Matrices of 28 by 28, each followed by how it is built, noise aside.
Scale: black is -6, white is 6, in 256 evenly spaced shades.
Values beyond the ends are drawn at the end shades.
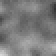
smooth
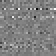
uneven rows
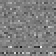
uneven rows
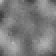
smooth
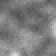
smooth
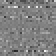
uneven rows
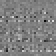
uneven rows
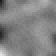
smooth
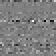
uneven rows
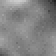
smooth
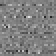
uneven rows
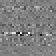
uneven rows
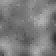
smooth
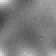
smooth
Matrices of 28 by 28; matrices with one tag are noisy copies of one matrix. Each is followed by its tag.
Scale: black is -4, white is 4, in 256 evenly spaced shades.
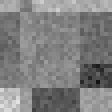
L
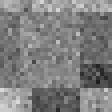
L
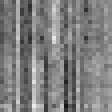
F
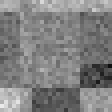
L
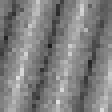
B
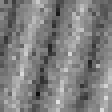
B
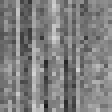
F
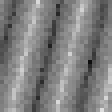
B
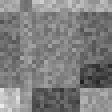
L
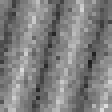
B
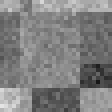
L
